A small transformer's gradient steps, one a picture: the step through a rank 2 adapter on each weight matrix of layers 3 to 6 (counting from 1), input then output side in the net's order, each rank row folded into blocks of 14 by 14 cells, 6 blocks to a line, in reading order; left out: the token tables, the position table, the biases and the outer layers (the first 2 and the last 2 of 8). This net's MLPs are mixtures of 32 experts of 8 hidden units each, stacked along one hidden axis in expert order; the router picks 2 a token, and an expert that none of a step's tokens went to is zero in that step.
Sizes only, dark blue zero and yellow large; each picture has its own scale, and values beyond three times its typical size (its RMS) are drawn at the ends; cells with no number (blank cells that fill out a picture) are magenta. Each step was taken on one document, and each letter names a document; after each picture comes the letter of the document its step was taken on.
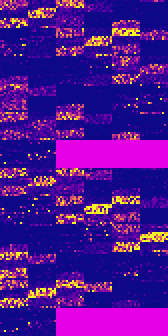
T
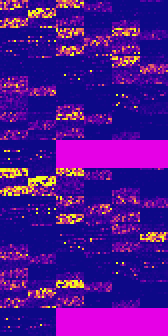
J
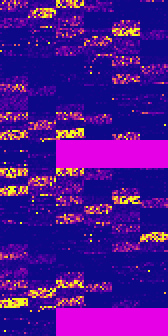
T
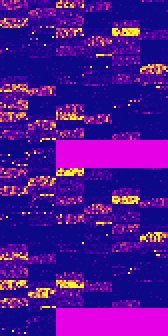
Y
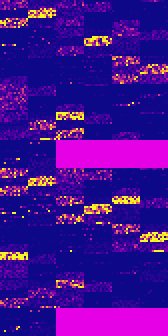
T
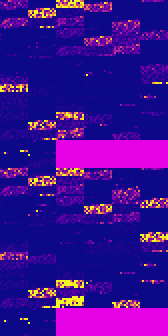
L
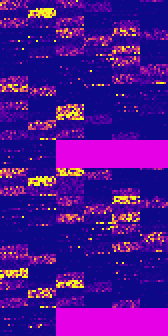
J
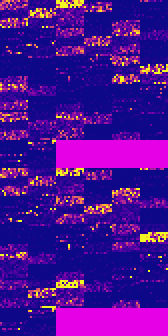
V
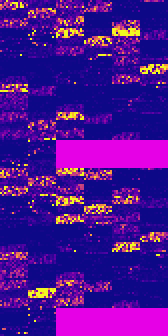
Y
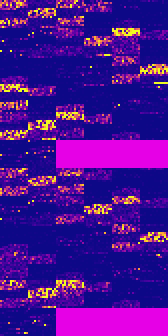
Y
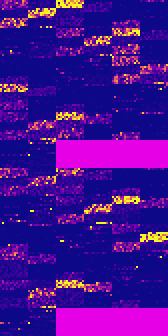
V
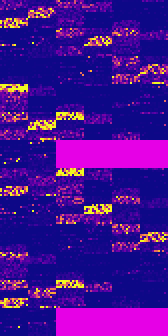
T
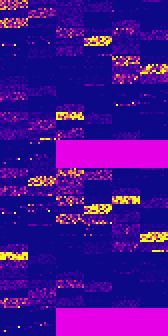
T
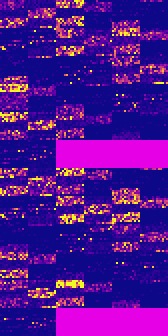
J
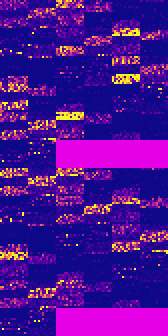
V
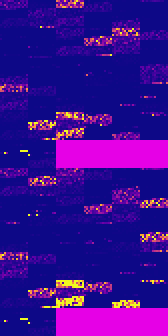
L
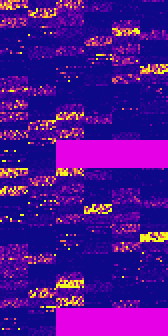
V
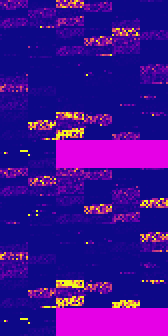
L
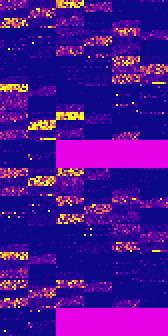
T
